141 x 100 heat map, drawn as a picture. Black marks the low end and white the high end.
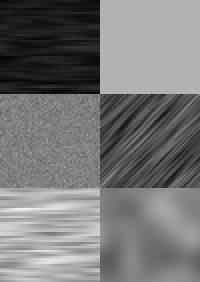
The table splits into 3 rows of 2 panels. Panel 1,1: very low, streaked across, faint in contrast. Panel 1,2: high, flat. Panel 2,1: middling, fine-grained, faint in contrast. Panel 2,2: low, slanting up to the right. Panel 3,1: high, streaked across. Panel 3,2: middling, smooth.
